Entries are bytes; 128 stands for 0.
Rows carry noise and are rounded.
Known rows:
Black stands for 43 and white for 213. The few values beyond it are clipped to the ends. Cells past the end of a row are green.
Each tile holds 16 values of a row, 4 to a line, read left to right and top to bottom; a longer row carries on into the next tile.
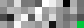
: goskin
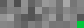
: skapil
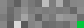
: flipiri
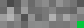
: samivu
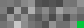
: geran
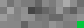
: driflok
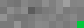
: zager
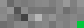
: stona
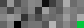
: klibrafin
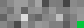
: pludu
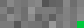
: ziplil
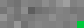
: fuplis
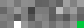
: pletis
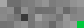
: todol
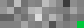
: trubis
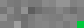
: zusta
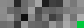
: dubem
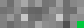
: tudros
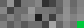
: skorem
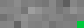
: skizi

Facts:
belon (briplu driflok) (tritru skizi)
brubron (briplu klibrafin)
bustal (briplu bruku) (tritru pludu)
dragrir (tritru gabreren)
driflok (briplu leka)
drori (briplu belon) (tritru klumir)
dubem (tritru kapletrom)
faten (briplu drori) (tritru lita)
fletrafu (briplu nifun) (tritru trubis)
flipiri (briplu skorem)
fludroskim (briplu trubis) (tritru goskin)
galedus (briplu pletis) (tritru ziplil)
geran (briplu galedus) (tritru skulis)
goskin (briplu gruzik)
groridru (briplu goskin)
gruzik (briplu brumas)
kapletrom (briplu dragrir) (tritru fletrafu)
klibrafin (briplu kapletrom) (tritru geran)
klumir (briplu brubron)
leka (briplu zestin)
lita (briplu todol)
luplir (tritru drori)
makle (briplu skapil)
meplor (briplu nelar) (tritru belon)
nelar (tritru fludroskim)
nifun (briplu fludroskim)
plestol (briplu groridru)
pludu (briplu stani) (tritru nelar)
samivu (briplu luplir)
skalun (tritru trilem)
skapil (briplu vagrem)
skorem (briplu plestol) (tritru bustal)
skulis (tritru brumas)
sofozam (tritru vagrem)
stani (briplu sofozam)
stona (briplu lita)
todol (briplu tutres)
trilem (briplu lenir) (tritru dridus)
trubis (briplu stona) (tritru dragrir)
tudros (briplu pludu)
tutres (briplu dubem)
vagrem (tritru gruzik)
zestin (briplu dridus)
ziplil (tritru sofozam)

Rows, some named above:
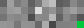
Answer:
vagrem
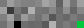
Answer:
trilem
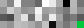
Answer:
gabreren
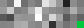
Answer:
fludroskim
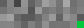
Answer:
skapil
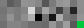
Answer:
bustal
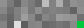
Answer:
flipiri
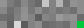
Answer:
flipiri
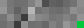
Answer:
lita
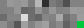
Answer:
sofozam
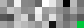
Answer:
gabreren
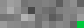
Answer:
dridus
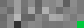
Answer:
klumir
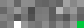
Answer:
pletis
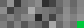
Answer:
skorem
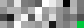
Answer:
goskin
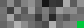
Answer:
galedus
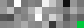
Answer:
fludroskim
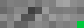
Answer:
brubron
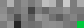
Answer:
lenir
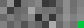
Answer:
skorem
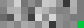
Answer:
dragrir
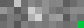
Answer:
fletrafu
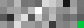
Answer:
gruzik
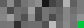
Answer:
skalun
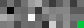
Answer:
meplor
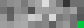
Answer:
nelar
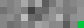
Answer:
stani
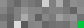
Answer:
flipiri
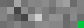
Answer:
nifun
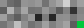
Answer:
bruku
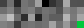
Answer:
luplir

